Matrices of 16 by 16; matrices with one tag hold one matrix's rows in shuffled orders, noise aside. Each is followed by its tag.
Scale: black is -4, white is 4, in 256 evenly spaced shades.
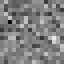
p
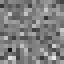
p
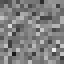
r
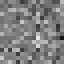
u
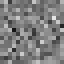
r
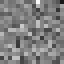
u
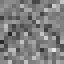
p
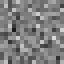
r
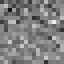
p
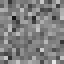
r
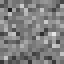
p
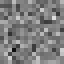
r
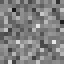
r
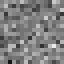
p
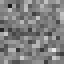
p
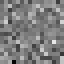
r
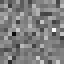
r
